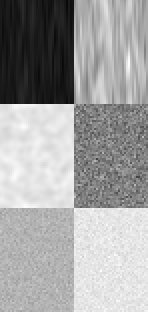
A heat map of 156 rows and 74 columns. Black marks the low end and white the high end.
It is made of 3 by 2 panels. Panel 1,1: very low, streaked downward, faint in contrast. Panel 1,2: high, streaked downward. Panel 2,1: very high, blotchy, faint in contrast. Panel 2,2: middling, fine-grained. Panel 3,1: high, fine-grained, faint in contrast. Panel 3,2: very high, fine-grained, faint in contrast.
